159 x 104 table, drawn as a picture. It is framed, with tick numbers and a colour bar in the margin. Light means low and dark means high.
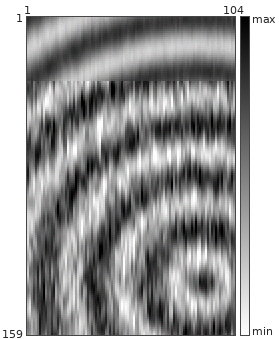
Mirror symmetry: none. Seam: horizontal, 20% of the way down, the top part calmer. Average level on the scale: 50%. Slope: none. Rings: centred on the bottom right.
